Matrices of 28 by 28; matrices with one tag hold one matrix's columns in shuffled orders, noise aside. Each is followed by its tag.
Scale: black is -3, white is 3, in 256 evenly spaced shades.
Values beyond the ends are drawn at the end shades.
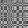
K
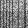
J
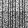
J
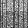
J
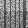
J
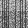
J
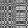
K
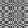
K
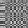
K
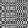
K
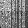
J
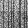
J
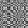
K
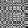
K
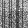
J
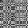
K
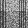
J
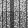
J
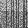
J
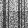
J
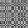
K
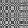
K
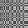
K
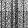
J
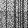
J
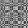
K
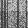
J
